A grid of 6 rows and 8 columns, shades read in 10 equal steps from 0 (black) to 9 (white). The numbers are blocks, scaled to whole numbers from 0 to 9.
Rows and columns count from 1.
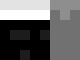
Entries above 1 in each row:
8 8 3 3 3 3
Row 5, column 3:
0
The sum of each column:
17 18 19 17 18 25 26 25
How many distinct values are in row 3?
2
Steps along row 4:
up same down up up same same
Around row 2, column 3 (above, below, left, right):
8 0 9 9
